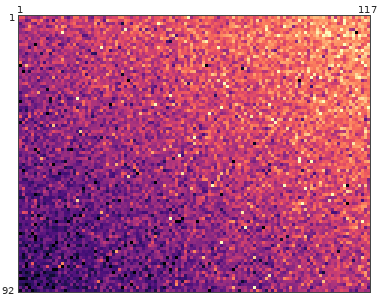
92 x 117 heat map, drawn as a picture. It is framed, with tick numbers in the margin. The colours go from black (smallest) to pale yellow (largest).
Odd rows or columns: none. Slope: up to the top right. Ninth with the lowest average: bottom left. Ninth with the highest average: top right. Stripes: none.
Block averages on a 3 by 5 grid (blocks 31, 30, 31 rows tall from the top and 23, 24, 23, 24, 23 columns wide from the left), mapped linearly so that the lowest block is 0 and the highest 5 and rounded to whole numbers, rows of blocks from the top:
2 3 4 4 5 / 1 2 3 3 4 / 0 1 1 2 3
